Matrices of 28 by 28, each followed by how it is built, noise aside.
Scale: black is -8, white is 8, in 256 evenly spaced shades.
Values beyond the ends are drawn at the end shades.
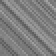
Toeplitz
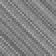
Toeplitz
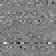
uneven rows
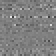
uneven rows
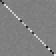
diagonal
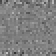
uneven rows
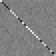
diagonal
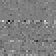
uneven rows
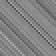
Toeplitz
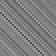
Toeplitz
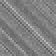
Toeplitz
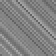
Toeplitz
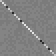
diagonal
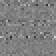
uneven rows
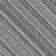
Toeplitz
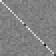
diagonal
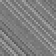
Toeplitz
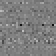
uneven rows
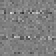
uneven rows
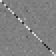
diagonal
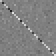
diagonal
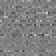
uneven rows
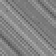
Toeplitz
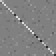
diagonal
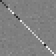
diagonal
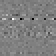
uneven rows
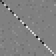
diagonal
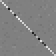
diagonal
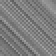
Toeplitz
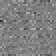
uneven rows
